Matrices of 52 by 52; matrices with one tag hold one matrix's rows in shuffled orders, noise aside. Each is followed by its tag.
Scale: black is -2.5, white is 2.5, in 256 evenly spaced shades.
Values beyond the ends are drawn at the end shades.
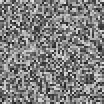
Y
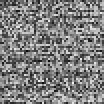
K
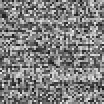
K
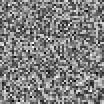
Y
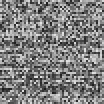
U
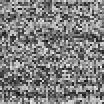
K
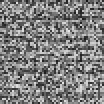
K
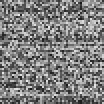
K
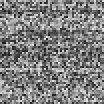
U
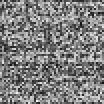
K
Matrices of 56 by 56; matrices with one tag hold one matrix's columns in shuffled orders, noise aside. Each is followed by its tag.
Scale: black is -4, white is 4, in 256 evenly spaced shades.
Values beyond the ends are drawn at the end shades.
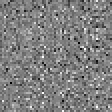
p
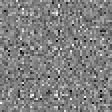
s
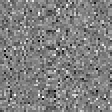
s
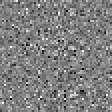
s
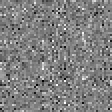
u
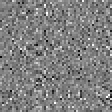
s
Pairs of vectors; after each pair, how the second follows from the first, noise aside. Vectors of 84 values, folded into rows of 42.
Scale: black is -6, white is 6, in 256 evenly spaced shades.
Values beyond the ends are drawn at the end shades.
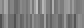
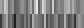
scaled up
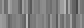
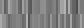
copied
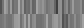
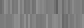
shrunk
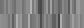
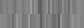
shrunk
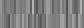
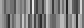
scaled up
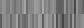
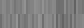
shrunk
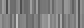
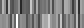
scaled up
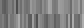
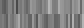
copied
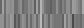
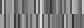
scaled up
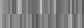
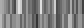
scaled up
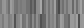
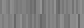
shrunk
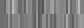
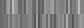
copied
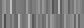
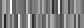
scaled up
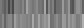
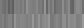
shrunk
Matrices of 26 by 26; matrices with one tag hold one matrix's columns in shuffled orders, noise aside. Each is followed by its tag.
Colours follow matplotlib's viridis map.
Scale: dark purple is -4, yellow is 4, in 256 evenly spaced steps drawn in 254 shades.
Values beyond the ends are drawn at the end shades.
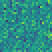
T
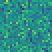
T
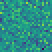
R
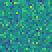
R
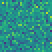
R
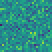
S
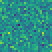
S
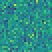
T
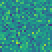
S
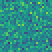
R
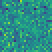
T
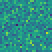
S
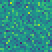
R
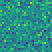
R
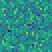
S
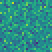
R
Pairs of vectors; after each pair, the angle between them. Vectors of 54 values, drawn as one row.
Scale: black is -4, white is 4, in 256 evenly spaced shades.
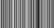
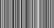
nearly opposite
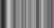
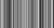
partly opposed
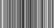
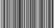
partly aligned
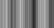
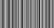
orthogonal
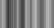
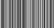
orthogonal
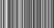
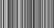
nearly parallel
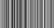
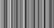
partly aligned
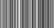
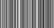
nearly parallel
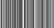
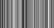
partly opposed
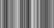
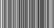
orthogonal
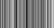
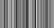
partly aligned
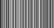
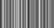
partly aligned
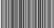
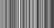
orthogonal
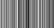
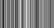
partly opposed
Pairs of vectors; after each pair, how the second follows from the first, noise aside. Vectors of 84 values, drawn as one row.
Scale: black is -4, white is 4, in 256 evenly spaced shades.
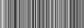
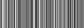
sign-scrambled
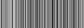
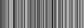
sign-scrambled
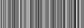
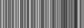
sign-scrambled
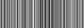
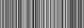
negated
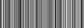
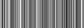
negated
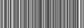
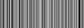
negated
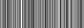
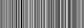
negated
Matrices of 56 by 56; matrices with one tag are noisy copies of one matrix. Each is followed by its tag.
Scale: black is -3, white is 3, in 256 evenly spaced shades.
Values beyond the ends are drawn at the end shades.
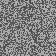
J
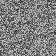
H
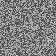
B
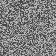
H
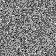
B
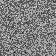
H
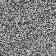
H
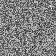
B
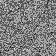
H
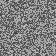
H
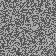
B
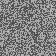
J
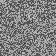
H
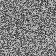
B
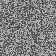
J
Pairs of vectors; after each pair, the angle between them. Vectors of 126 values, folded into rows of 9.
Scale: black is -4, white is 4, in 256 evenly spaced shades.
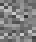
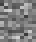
partly aligned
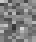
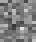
nearly parallel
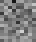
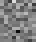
partly opposed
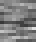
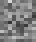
partly aligned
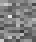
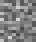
partly aligned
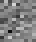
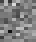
nearly parallel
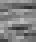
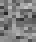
partly opposed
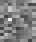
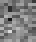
nearly opposite
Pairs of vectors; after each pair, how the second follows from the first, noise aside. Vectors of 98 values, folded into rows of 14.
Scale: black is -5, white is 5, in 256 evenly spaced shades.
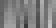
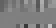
partly zeroed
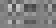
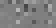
partly zeroed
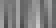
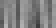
negated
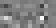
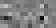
negated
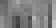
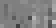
partly zeroed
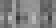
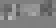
partly zeroed
